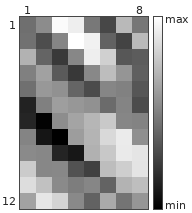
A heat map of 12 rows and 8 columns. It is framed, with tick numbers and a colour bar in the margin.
The centre is the calmest part. The halves do not mirror each other. The grain runs diagonally down to the right. The middle left is the ninth with the lowest average.
